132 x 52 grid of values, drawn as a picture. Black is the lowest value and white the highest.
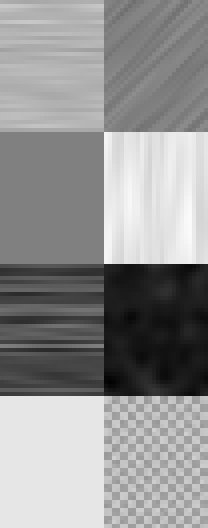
The table splits into 4 rows of 2 panels. Panel 1,1: high, streaked across, faint in contrast. Panel 1,2: middling, slanting up to the right, faint in contrast. Panel 2,1: middling, flat. Panel 2,2: very high, streaked downward, faint in contrast. Panel 3,1: low, streaked across. Panel 3,2: very low, blotchy, faint in contrast. Panel 4,1: very high, flat. Panel 4,2: high, checkered.
